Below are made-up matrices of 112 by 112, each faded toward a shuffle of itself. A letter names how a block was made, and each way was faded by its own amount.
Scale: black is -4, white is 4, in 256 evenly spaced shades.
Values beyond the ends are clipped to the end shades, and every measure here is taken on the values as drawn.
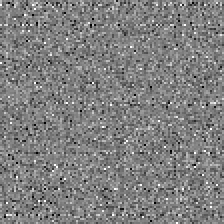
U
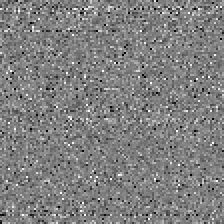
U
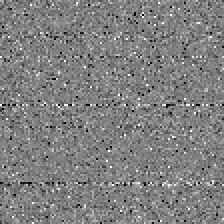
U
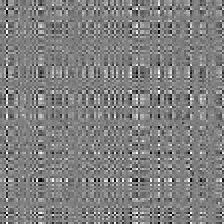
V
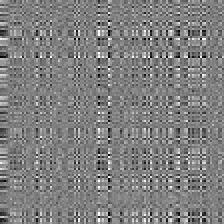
V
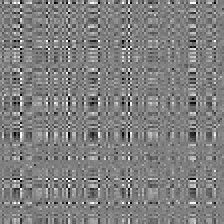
V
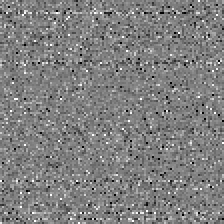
U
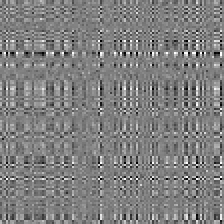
V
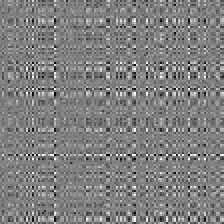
V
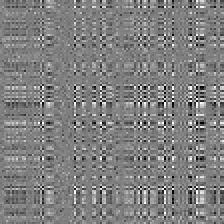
V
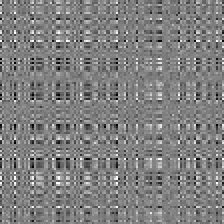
V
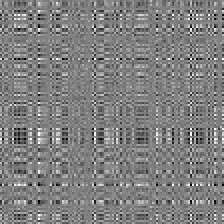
V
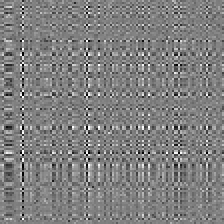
V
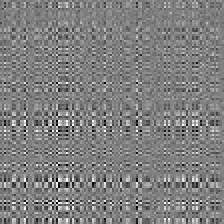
V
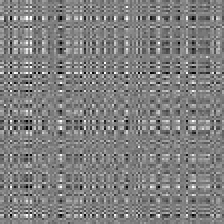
V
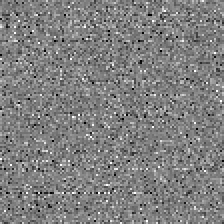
U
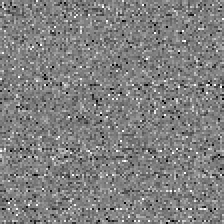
U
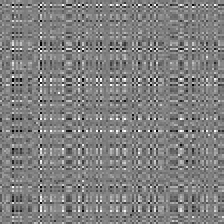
V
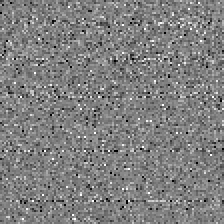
U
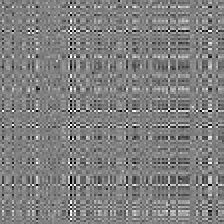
V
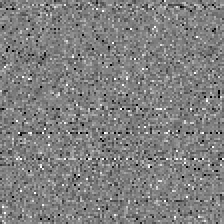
U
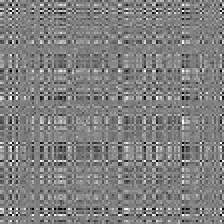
V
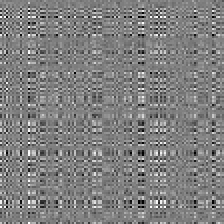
V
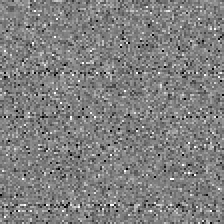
U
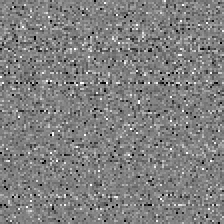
U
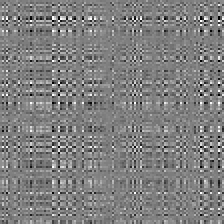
V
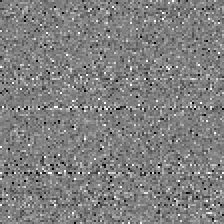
U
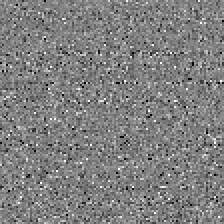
U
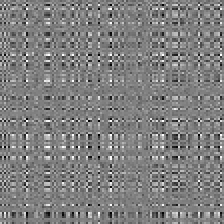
V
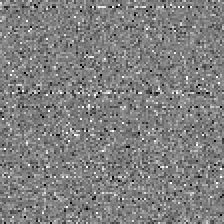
U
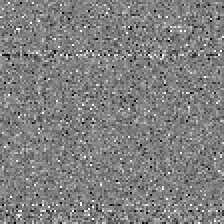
U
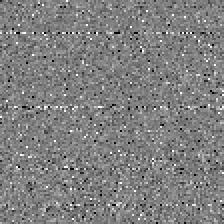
U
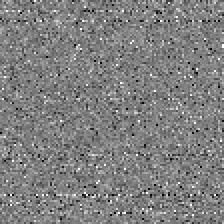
U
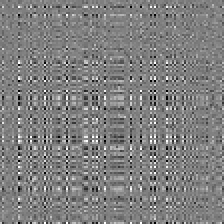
V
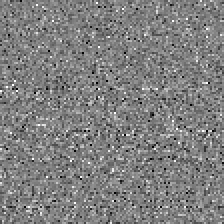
U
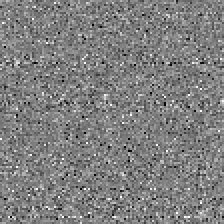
U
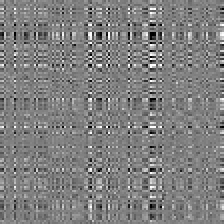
V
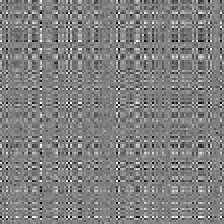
V
